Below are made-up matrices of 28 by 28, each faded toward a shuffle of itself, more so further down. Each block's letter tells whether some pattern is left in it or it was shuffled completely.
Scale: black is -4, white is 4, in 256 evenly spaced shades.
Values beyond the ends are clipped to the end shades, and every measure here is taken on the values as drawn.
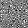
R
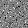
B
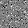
B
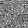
R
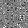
R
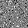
B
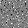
B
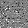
R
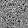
R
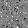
R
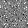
B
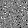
B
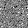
B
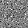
R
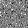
R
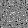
R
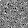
B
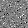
B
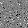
R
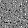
B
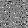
R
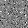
B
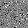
B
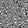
R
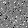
B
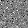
B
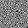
R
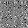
R
